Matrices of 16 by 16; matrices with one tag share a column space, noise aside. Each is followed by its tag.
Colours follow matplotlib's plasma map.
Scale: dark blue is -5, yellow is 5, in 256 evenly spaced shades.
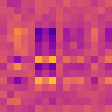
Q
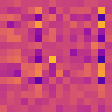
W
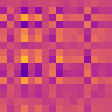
W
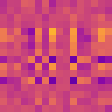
Q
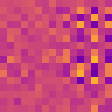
W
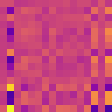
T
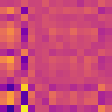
T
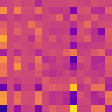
T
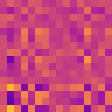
T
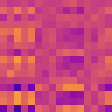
T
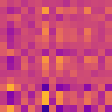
T
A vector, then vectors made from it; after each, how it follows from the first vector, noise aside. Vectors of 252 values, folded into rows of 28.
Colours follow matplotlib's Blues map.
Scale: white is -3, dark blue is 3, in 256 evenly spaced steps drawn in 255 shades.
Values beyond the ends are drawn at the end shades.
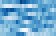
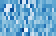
sign-scrambled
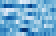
negated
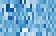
sign-scrambled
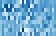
sign-scrambled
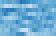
shrunk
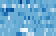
partly zeroed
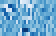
sign-scrambled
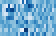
sign-scrambled
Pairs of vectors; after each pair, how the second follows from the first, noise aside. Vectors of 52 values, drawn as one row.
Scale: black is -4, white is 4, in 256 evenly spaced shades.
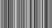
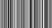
copied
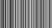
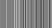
partly zeroed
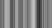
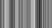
copied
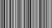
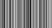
copied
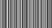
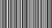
copied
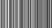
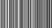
copied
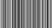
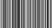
copied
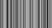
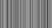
shrunk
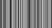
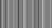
partly zeroed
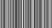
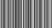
copied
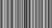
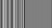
partly zeroed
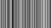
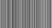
shrunk
